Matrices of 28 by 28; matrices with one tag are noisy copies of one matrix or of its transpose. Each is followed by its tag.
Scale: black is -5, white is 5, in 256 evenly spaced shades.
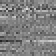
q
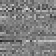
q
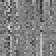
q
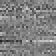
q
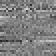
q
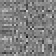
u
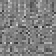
u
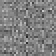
u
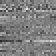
q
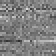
q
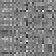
u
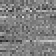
q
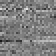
q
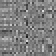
u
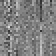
q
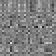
u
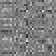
u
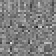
u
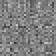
u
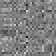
u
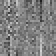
q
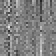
q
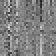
q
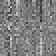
q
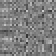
u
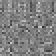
u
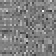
u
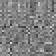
u
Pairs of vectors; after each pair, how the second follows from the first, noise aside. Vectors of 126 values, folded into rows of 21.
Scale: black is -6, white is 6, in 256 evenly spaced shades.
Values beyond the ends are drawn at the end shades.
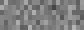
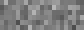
sign-scrambled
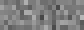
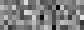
scaled up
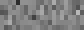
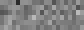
sign-scrambled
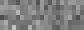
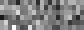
scaled up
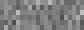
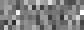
scaled up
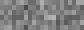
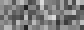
scaled up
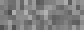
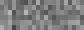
sign-scrambled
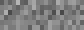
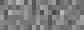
sign-scrambled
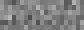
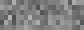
sign-scrambled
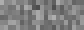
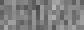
sign-scrambled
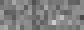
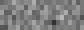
sign-scrambled
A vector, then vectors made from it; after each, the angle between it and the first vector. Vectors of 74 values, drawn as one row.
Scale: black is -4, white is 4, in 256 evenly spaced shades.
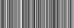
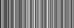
partly opposed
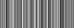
partly opposed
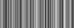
partly opposed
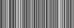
partly aligned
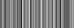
partly opposed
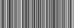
nearly parallel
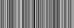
nearly parallel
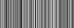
nearly opposite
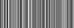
orthogonal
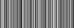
nearly opposite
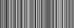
partly opposed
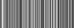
partly opposed
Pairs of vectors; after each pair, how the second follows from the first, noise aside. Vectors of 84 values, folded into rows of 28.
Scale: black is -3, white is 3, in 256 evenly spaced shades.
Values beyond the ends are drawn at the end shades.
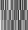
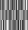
wrapped around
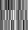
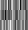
wrapped around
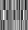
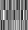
copied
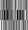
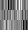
wrapped around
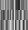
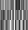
copied
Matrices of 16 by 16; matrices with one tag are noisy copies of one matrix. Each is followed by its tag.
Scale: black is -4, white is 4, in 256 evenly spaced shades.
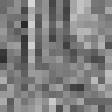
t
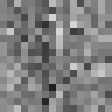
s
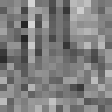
t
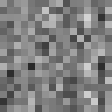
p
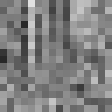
t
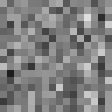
p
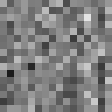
p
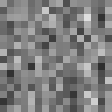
p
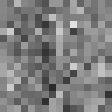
s
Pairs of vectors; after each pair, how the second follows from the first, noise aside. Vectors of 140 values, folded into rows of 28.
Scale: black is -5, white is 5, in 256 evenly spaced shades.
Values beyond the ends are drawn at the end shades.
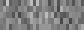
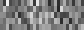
scaled up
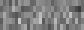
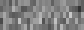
copied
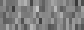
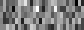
scaled up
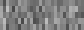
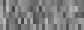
copied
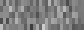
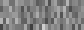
sign-scrambled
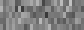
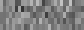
copied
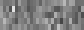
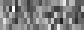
scaled up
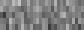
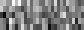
scaled up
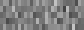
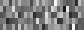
scaled up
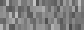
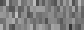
copied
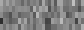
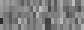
copied
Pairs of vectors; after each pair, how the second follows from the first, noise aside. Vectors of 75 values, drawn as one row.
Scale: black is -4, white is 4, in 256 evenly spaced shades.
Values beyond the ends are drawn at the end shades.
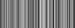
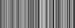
copied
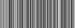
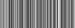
copied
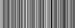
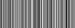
shuffled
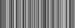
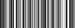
scaled up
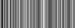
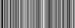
copied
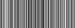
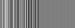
partly zeroed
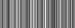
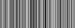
negated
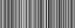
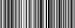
scaled up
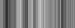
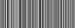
sign-scrambled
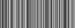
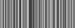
shuffled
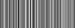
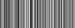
sign-scrambled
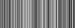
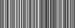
shuffled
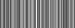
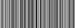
negated
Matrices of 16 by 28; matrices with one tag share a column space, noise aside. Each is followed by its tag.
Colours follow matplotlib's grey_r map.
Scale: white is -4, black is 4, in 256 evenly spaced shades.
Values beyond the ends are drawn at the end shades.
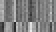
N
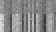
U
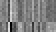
N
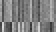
N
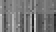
U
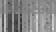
U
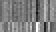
N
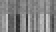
U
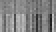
U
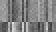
N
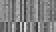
N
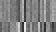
N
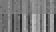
U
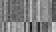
N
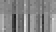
U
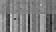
U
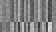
N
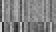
N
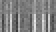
U
